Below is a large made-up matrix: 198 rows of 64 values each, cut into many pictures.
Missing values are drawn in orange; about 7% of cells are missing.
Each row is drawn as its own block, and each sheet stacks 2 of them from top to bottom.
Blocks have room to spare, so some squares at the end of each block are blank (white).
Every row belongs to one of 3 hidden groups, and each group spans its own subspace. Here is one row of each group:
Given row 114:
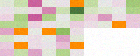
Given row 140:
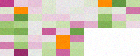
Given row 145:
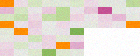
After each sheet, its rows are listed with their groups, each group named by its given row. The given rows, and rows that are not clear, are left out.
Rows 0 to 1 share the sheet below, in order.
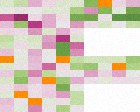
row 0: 140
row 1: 114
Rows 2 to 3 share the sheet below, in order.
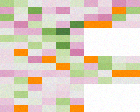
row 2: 140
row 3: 140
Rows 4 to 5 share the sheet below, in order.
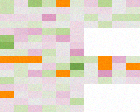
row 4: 140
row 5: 114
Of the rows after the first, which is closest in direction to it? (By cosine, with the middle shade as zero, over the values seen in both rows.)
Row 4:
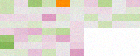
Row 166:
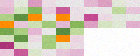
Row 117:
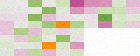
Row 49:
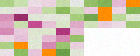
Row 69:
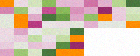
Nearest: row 49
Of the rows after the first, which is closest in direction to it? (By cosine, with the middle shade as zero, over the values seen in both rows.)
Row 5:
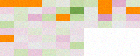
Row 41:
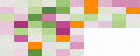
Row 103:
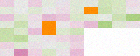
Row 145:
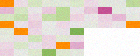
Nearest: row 145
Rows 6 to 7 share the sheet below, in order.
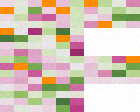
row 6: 140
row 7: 140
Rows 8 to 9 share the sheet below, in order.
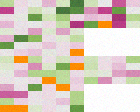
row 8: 145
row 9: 140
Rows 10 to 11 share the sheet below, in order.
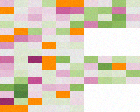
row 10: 145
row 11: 140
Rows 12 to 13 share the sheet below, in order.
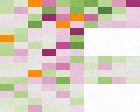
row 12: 145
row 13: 114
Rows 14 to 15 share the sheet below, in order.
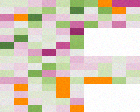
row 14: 145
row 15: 114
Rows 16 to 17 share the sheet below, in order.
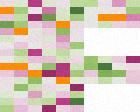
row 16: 114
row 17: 145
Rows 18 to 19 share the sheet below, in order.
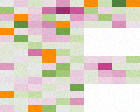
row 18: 114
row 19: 145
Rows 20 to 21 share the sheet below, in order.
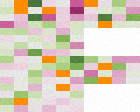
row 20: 114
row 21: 145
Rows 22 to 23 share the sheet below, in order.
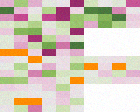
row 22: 145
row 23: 114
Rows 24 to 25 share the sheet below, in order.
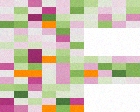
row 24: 114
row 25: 140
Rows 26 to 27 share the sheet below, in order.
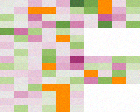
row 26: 114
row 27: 145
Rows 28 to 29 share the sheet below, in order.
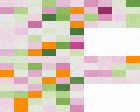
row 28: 145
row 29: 140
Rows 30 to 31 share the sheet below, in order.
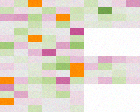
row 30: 145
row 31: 114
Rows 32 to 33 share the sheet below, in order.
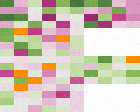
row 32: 145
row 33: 140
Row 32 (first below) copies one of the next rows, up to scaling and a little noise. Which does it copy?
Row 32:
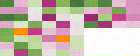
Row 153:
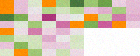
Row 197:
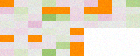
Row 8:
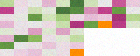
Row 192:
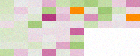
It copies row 153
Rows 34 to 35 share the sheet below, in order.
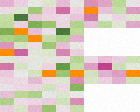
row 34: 140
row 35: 145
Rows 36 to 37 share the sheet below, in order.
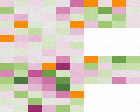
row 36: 145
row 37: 114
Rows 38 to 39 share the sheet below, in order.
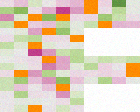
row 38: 114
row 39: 114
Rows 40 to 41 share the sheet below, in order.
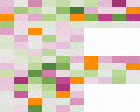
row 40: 114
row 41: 114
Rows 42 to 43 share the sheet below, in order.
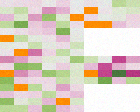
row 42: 114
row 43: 114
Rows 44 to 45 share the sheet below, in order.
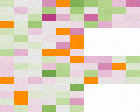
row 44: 145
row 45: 145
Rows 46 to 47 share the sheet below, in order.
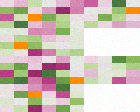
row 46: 114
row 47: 114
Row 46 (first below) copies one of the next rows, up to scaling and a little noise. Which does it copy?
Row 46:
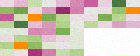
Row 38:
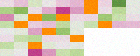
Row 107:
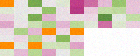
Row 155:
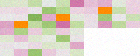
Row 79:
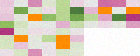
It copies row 38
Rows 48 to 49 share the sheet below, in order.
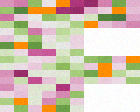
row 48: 114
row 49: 140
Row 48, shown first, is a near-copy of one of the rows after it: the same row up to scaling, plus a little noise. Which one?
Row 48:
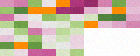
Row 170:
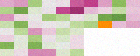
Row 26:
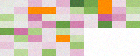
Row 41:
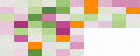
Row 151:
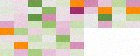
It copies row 170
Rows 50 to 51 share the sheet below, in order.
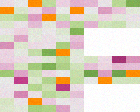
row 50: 145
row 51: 114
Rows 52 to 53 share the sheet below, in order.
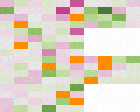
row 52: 145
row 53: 145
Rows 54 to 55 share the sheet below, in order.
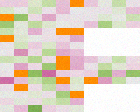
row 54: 140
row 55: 114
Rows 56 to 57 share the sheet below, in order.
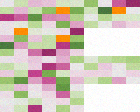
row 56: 145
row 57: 114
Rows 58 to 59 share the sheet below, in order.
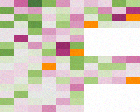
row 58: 140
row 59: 145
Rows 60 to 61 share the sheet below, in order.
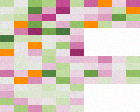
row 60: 140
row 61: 145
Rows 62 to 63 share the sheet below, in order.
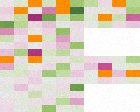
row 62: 114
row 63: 145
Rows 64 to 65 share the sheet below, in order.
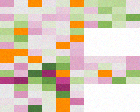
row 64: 140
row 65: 114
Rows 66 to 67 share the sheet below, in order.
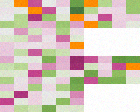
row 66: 114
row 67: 145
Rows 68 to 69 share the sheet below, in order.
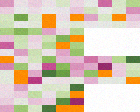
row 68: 140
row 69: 145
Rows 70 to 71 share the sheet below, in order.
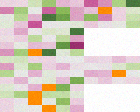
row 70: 145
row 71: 140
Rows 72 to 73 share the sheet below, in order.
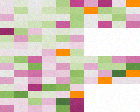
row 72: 114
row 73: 140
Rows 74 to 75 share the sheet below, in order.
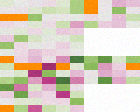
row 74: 145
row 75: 114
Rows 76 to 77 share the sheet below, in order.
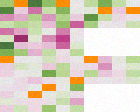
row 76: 140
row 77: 145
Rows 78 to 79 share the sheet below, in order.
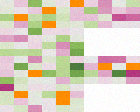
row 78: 140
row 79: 114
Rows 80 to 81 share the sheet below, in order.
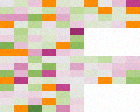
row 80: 145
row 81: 114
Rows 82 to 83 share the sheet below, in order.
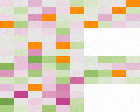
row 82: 114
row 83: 140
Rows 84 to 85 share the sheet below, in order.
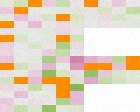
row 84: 140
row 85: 145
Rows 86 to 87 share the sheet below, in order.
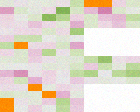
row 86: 145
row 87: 140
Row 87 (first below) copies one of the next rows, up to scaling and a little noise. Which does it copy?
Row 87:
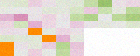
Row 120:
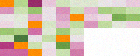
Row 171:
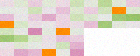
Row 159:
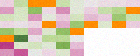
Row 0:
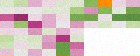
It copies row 0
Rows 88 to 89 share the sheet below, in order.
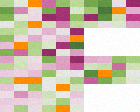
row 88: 145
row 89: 145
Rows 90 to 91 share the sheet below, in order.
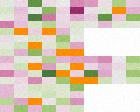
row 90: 114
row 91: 145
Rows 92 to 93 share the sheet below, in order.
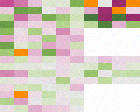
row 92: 114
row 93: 145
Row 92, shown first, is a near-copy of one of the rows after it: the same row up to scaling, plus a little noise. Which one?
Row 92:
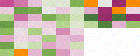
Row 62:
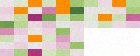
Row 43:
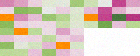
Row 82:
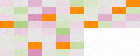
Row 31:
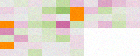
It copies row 43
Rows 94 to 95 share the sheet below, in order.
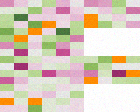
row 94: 140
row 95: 114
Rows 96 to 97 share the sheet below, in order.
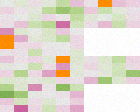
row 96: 114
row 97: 140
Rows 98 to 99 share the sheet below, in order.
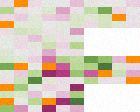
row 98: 145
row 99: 145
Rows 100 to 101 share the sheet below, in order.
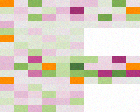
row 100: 114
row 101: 114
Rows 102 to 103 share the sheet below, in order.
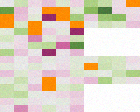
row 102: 145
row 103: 140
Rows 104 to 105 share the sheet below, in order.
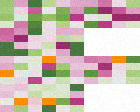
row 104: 140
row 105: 145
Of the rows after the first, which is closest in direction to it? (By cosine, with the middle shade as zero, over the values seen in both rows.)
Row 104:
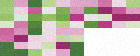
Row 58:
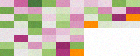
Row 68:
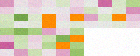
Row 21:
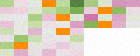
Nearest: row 58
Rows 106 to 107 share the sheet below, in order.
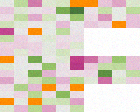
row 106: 114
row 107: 114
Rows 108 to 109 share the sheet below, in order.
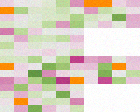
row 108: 114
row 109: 114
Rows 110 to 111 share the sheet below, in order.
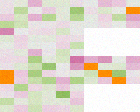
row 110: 114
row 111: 114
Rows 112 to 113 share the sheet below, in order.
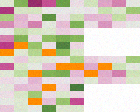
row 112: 140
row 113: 145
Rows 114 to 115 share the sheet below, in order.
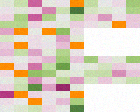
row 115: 140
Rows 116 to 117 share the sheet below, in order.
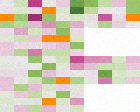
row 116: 114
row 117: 114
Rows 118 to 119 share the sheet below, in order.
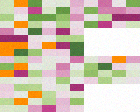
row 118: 140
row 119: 145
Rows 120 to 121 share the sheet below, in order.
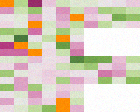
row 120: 140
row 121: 114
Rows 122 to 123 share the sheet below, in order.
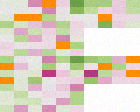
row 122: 114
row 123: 145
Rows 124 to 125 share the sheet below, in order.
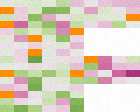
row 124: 114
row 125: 140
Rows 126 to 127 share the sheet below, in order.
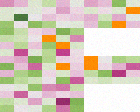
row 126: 140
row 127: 140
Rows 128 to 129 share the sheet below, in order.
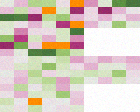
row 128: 145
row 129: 114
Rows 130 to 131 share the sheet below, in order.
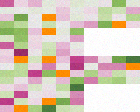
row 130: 140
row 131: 145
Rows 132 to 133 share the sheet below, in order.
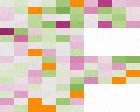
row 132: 114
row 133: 145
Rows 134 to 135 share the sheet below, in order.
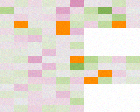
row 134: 145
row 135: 114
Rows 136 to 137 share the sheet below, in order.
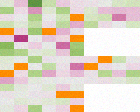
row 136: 140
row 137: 114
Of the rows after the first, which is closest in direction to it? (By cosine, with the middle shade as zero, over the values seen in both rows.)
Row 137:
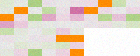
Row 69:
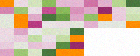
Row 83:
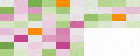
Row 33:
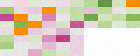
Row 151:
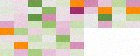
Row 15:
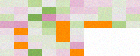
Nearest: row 151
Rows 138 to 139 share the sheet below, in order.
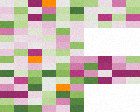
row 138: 114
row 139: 140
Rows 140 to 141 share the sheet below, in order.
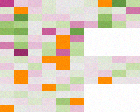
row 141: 140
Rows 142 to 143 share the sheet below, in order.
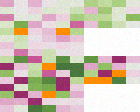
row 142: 140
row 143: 114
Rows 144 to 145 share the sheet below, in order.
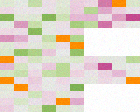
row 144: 140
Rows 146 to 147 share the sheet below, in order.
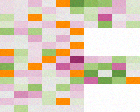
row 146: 114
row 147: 145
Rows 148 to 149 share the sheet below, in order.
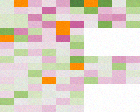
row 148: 114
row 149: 145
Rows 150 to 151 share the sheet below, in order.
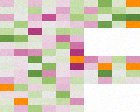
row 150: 140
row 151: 114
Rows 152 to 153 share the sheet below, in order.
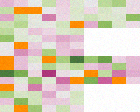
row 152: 140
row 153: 145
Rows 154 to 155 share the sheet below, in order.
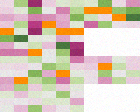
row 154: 140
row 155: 114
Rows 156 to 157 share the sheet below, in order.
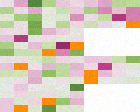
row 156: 140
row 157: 145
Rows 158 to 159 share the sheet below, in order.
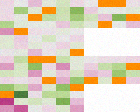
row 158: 114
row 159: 140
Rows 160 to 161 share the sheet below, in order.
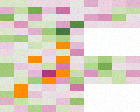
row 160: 140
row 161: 145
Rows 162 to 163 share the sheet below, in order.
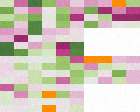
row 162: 140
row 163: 114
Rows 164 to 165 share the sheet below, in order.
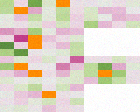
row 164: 140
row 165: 145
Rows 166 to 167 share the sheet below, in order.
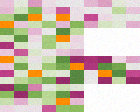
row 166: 140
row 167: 114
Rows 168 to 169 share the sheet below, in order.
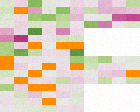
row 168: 140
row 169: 114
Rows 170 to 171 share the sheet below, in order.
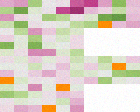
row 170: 114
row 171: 140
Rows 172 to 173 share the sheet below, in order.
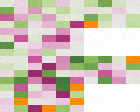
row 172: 140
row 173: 114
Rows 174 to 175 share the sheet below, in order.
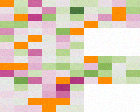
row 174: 114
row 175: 140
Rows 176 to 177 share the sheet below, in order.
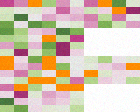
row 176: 140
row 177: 140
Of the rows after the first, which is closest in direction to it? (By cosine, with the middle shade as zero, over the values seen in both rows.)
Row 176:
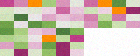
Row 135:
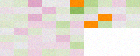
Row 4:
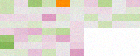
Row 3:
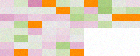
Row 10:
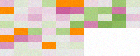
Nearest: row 10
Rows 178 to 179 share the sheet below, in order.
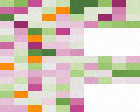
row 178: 114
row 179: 140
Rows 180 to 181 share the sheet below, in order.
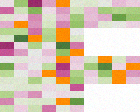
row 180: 140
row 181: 145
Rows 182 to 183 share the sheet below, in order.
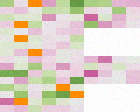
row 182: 145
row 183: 140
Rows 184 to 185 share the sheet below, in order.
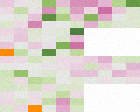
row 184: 145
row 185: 140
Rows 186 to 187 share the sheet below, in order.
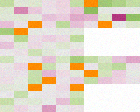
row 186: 114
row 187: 145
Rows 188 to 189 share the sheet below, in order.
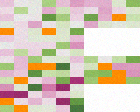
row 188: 145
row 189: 140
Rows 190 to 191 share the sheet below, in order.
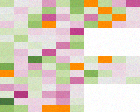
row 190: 145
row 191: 140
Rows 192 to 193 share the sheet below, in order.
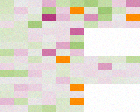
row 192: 145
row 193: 145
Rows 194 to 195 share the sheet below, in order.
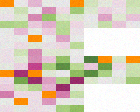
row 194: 114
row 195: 140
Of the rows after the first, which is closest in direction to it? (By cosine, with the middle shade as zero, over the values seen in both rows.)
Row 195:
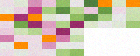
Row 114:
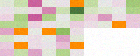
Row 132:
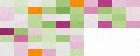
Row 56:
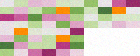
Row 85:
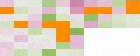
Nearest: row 56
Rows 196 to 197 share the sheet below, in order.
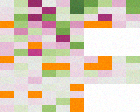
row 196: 114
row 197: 145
